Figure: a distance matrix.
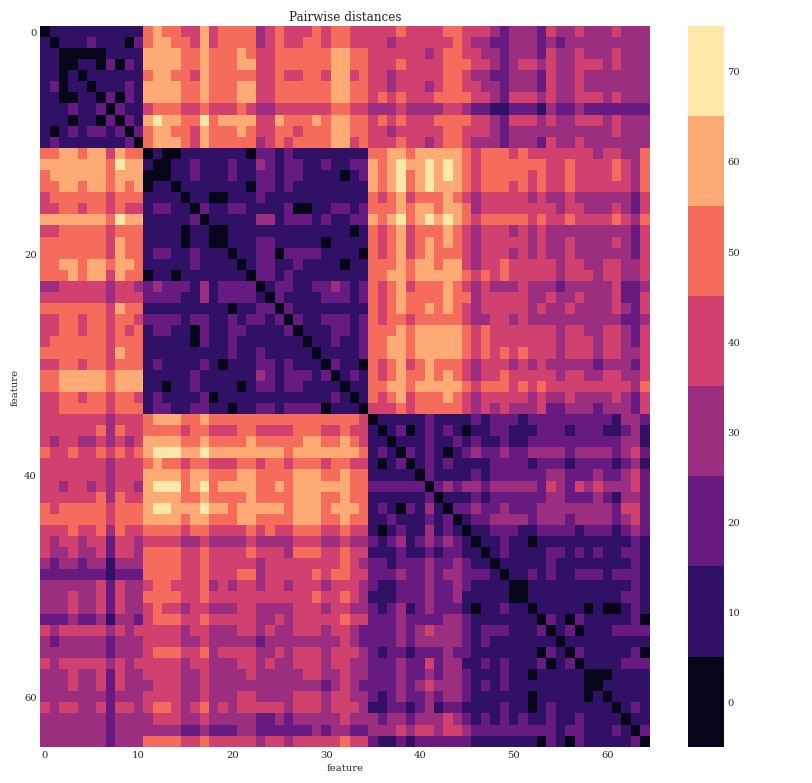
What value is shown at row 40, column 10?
40
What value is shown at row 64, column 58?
10
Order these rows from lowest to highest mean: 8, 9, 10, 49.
49, 10, 9, 8
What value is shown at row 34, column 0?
40
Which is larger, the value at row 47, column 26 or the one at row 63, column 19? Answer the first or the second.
the first
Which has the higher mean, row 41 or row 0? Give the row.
41
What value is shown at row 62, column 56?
10
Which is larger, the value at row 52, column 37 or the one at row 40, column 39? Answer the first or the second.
the first
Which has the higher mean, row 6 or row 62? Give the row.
6
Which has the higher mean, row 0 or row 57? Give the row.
0
